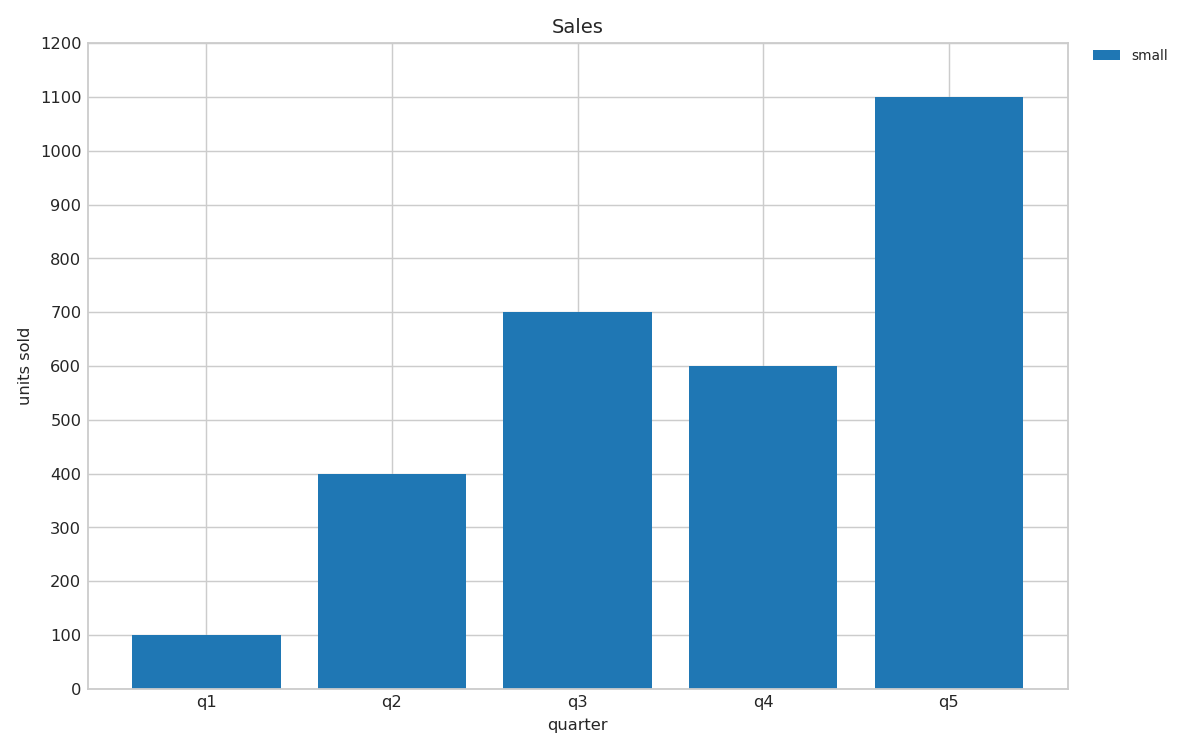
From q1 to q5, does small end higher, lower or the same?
higher
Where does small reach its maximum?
q5
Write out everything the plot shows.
Title: Sales
x-axis: quarter, ticks q1 q2 q3 q4 q5
y-axis: units sold, ticks 0 100 200 300 400 500 600 700 800 900 1000 1100 1200
Legend: small
Values:
small: 100 400 700 600 1100
